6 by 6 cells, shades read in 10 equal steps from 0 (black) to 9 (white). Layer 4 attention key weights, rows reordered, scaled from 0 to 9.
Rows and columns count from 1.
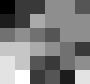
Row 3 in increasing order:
3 4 4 5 5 5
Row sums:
17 24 26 31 29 31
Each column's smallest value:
0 2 2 2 1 2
